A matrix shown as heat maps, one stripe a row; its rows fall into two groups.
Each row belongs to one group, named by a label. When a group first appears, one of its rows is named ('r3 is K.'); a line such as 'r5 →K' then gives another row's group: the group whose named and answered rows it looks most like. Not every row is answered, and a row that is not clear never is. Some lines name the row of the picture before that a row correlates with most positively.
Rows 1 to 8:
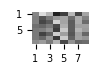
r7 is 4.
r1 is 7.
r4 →4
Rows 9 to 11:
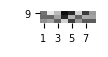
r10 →4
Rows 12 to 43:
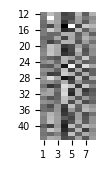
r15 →4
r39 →7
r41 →7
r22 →7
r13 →7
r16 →7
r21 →7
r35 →4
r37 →7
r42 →4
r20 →7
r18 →4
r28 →7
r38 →7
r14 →7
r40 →4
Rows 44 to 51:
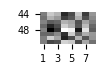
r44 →7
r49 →4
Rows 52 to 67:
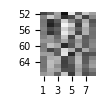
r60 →7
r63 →7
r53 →7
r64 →7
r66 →7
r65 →7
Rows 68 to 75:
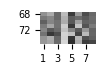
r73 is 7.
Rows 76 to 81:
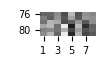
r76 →4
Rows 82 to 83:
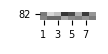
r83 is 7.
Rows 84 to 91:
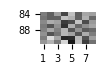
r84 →4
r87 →4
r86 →7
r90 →7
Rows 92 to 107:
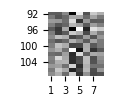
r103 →7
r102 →4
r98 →7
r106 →7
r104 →7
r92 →4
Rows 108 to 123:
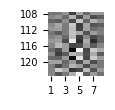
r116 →7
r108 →4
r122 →7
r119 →4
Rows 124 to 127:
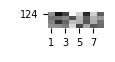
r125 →4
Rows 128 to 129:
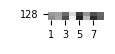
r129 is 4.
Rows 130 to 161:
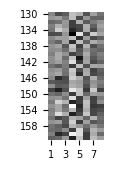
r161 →4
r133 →7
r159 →4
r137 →4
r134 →7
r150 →4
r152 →7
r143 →4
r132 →4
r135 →4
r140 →7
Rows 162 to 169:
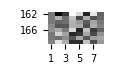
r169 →7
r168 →4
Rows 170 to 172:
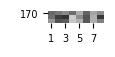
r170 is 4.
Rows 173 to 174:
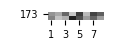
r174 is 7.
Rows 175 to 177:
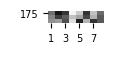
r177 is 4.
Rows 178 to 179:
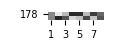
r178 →7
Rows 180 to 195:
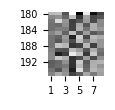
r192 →4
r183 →4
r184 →4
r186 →4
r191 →7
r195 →7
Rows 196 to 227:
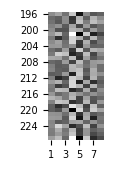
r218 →7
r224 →7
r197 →4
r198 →4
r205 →4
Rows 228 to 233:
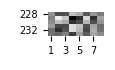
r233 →4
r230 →7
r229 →7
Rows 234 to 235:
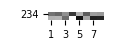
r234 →4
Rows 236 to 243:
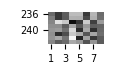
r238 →7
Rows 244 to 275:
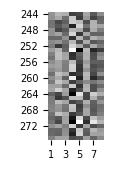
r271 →4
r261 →7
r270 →4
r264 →4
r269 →7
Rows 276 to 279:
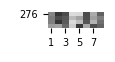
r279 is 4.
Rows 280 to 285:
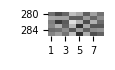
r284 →4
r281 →7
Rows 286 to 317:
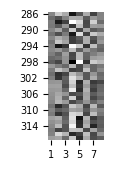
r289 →4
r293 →7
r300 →7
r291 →4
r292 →7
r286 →7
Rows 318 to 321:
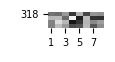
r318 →4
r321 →7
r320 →7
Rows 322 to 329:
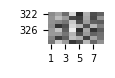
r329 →7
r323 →7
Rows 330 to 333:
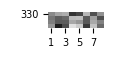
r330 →7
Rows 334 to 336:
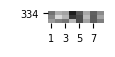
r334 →7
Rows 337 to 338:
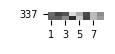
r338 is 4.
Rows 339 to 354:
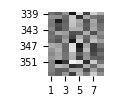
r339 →4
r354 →4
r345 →4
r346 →4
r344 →7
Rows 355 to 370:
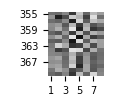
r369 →7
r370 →4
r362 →4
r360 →4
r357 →4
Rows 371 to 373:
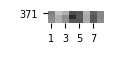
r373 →7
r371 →7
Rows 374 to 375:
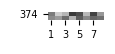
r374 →7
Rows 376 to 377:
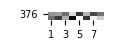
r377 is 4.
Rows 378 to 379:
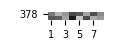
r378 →7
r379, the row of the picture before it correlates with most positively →377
